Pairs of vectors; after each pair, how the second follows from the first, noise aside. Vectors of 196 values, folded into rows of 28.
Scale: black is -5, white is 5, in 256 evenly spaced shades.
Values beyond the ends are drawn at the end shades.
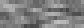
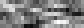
scaled up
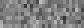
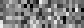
scaled up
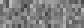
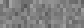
shrunk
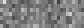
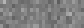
shrunk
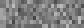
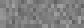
shrunk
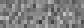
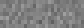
shrunk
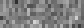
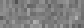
shrunk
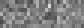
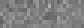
shrunk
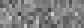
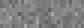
shrunk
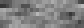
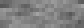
shrunk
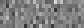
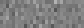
shrunk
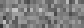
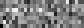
scaled up
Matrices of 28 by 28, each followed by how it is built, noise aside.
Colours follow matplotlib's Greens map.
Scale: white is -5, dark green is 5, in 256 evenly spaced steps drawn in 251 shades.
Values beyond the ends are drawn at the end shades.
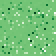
sparse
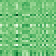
low rank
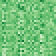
low rank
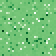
sparse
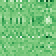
low rank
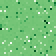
sparse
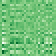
low rank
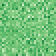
low rank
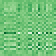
low rank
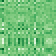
low rank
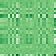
low rank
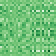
low rank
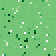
sparse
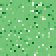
sparse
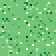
sparse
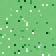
sparse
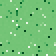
sparse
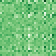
low rank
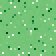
sparse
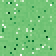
sparse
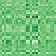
low rank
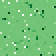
sparse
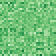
low rank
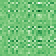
low rank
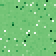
sparse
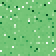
sparse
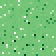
sparse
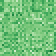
low rank
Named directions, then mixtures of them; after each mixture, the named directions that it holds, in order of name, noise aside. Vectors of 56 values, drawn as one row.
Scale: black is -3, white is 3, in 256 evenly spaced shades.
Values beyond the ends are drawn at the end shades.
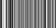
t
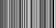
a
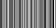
a, t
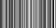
a, t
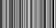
a, t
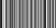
a, t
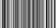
a, t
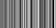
a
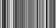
t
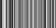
a, t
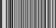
t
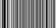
t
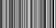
a, t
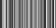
a, t
